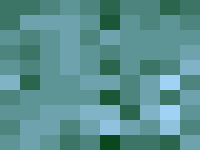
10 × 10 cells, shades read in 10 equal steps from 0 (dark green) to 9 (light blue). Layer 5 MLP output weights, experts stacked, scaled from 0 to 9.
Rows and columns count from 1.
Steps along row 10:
up down down up down up same down up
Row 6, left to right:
7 2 5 5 6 6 4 6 9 4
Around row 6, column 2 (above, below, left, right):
4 5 7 5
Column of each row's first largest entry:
4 2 4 4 10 9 8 9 6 2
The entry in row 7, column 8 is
6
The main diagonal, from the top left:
3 6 5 6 5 6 4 7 8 6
